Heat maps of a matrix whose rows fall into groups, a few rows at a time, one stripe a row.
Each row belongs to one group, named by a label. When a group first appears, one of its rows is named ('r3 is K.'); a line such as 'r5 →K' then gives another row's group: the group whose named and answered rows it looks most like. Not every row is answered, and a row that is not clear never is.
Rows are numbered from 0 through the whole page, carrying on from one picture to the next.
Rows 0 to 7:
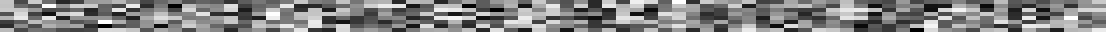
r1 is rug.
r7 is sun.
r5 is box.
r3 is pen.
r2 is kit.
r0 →sun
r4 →kit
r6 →pen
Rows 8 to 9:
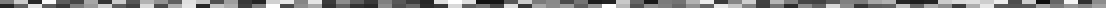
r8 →kit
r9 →box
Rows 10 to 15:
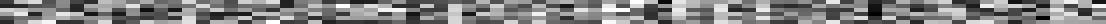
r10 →box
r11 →sun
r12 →rug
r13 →pen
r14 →rug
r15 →box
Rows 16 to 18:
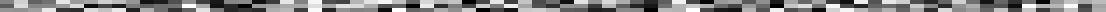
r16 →rug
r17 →pen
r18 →kit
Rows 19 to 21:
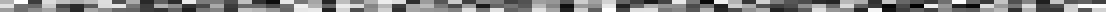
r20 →sun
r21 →sun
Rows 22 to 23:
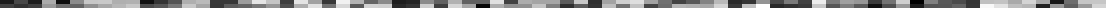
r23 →sun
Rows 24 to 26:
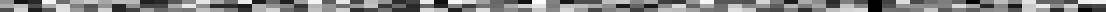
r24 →sun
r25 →pen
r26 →pen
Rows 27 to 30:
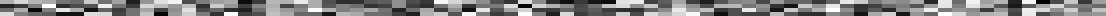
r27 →kit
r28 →box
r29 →pen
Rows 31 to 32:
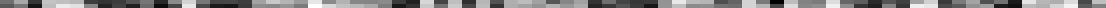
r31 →pen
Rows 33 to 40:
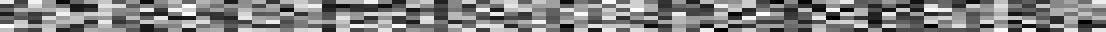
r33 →sun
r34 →box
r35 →box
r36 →rug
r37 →sun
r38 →pen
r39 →rug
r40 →sun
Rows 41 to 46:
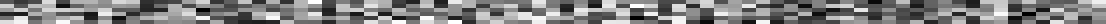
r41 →sun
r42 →sun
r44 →box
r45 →pen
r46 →rug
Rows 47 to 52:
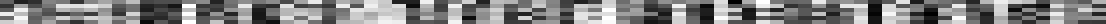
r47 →sun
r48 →rug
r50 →rug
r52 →rug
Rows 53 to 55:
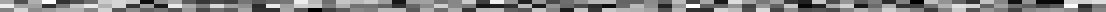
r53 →sun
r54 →kit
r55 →rug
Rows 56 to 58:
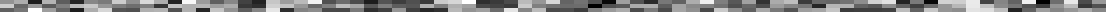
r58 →box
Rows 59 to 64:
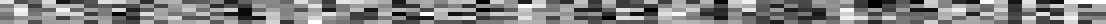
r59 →sun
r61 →kit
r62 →pen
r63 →kit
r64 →pen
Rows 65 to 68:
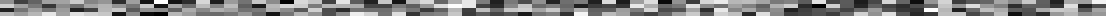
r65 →sun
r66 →kit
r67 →box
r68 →rug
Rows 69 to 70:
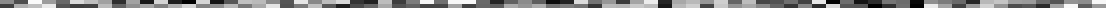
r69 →sun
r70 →box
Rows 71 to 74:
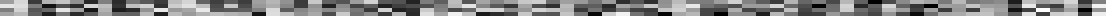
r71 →pen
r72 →kit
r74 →kit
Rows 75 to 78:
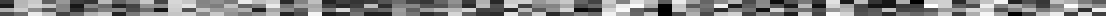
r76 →box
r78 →box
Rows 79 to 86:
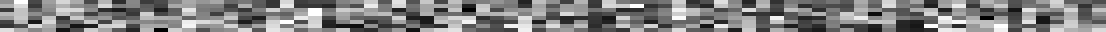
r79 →rug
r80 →rug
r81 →pen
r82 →pen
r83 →kit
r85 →box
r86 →kit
